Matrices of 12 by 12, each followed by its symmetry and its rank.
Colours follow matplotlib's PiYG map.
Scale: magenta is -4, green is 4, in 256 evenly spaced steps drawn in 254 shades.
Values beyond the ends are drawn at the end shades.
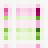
neither, rank one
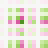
symmetric, rank one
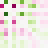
antisymmetric, rank two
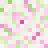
symmetric, full rank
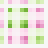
symmetric, rank one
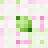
symmetric, rank two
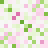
symmetric, full rank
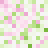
symmetric, full rank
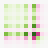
symmetric, rank one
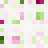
antisymmetric, rank two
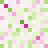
symmetric, full rank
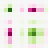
symmetric, rank one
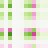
neither, rank one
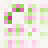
antisymmetric, rank two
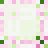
symmetric, rank two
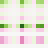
neither, rank one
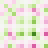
symmetric, rank two
